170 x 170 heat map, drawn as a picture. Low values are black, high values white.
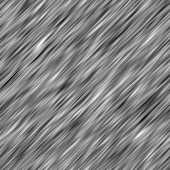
Slope: none. Grain: diagonal, up to the right. Mirror symmetry: none. Average level on the scale: 50%. Odd rows or columns: none. Histogram: bell-shaped.
